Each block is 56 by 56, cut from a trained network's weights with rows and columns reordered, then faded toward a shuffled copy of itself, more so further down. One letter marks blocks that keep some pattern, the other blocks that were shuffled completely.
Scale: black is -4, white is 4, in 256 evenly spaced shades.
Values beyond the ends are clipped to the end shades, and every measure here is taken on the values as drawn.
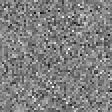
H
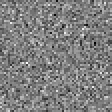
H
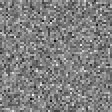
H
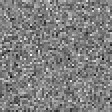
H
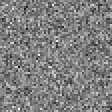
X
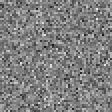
H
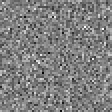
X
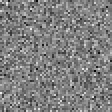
H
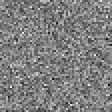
H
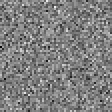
H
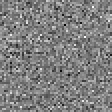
X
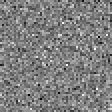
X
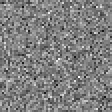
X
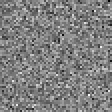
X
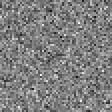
H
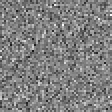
H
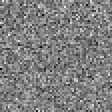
H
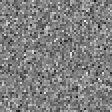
H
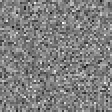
H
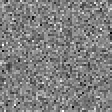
H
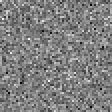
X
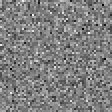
X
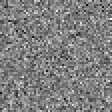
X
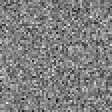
H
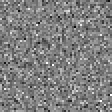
H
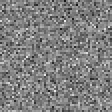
H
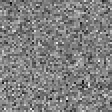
X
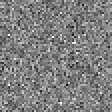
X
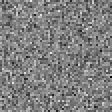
H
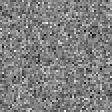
H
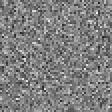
X
